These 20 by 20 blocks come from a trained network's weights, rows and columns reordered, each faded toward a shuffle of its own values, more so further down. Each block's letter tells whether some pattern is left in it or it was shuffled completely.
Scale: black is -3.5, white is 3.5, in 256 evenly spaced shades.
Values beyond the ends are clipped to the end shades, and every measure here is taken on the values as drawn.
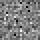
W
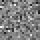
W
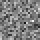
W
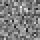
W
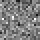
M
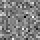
W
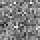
M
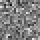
M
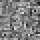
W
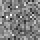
M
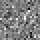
M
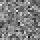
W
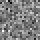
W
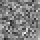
M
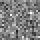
M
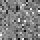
W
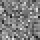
M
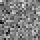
M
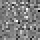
W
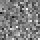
W
